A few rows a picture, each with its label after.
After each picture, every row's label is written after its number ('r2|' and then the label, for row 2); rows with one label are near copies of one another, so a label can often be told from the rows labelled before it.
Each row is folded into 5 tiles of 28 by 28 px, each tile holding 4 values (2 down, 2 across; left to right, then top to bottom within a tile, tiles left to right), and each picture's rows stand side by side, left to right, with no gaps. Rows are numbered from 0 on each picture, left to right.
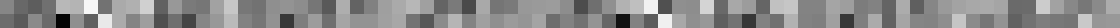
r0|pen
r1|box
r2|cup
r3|cup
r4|pen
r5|box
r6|cup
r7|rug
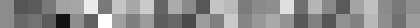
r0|pen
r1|box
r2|box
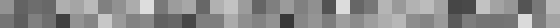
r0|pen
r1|box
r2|cup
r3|rug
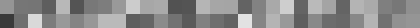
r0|cup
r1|rug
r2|box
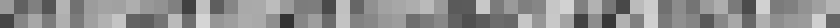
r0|cup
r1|cup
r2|cup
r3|rug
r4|box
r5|cup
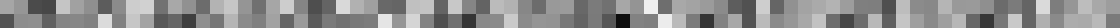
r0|rug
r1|box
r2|rug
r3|box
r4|pen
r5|cup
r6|cup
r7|cup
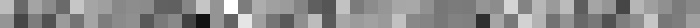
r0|box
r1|pen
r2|cup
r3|pen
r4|box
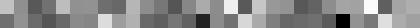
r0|rug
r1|pen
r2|pen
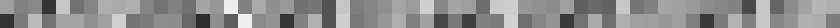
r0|cup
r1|pen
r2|cup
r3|box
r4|cup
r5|cup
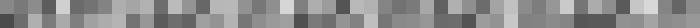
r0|cup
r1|box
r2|box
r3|box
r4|box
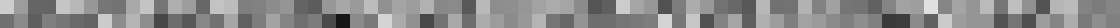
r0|rug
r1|box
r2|pen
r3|cup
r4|rug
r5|cup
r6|pen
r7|box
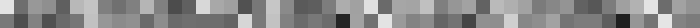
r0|box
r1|rug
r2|pen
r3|box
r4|pen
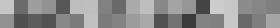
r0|box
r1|box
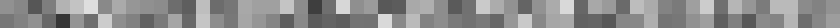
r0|pen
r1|cup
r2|rug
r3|rug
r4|box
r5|box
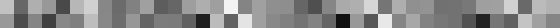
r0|box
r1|pen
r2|pen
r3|pen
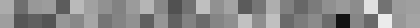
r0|box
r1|rug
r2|pen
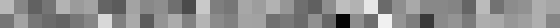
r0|rug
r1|cup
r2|pen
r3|cup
